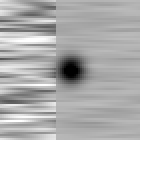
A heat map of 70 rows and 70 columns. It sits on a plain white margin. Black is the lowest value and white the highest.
The ninth with the lowest average is the centre. No overall slope runs across the table. One dip sinks in the centre. Most values sit high, with a long tail of low ones. The right part is calmer, past a seam about 40% of the way across.
